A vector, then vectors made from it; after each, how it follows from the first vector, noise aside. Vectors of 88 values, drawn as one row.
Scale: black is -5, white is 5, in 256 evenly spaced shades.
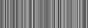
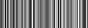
scaled up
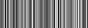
scaled up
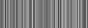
copied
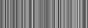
copied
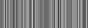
copied
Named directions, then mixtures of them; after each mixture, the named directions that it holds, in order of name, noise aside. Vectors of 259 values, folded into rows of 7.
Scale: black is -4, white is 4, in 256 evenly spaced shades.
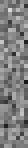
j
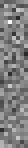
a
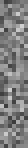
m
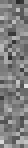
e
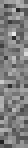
a, e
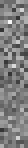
a, e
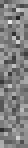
a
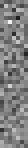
a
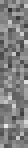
j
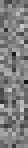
j, m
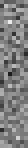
a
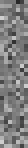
e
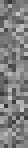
m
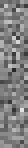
a, j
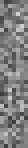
m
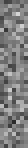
m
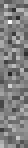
a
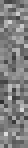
a, m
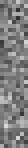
e, j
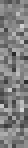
j, m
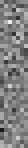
a
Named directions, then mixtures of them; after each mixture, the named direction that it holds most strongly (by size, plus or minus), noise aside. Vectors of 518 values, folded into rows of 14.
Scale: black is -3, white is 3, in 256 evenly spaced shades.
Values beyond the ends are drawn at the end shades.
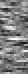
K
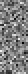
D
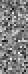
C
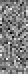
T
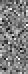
T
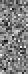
C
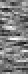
K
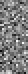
D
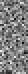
D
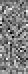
T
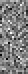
T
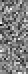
T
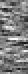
K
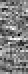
K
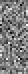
T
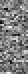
D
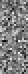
C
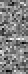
D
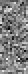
T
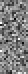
D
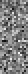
C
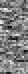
K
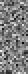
D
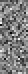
T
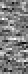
K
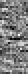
K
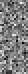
D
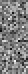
C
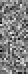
T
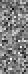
C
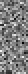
D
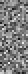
D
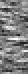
K
